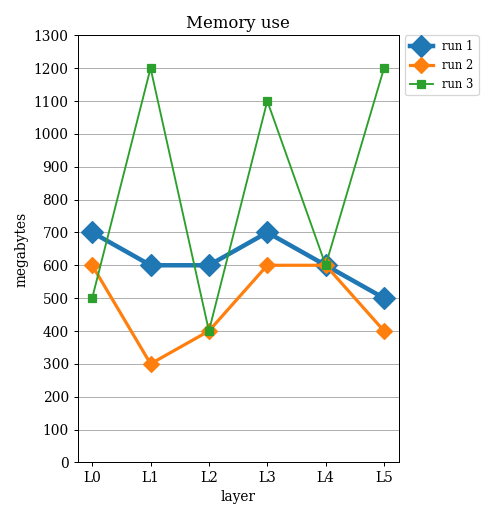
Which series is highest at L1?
run 3
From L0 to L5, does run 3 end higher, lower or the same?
higher
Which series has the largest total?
run 3
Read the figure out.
Title: Memory use
x-axis: layer, ticks L0 L1 L2 L3 L4 L5
y-axis: megabytes, ticks 0 100 200 300 400 500 600 700 800 900 1000 1100 1200 1300
Legend: run 1, run 2, run 3
Values:
run 1: 700 600 600 700 600 500
run 2: 600 300 400 600 600 400
run 3: 500 1200 400 1100 600 1200
